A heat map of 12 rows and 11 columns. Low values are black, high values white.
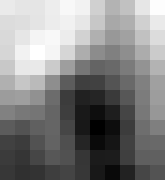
The top left is the ninth with the highest average. The bottom middle is the ninth with the lowest average. Values rise toward the top. The top left is the smoothest part. No lone cell stands out from its neighbours.
